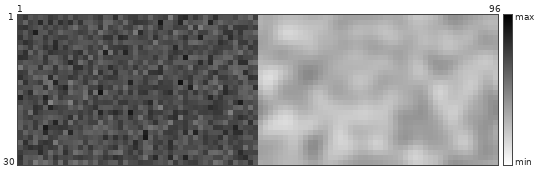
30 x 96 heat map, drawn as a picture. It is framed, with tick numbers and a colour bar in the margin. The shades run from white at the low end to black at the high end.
It is made of 1 by 2 panels. Panel 1,1: high, fine-grained. Panel 1,2: low, blotchy.
